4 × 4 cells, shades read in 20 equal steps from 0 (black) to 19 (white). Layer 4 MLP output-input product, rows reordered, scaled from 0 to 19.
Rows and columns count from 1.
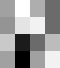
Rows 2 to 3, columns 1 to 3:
11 17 18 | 15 2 8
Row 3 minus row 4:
3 2 -4 -4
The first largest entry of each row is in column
2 3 1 4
